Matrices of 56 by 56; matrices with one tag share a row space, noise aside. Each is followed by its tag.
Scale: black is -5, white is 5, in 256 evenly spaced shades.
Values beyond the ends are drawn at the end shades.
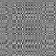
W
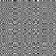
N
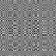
N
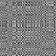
W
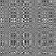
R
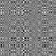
R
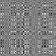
R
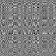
N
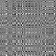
W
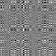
R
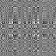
N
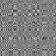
N
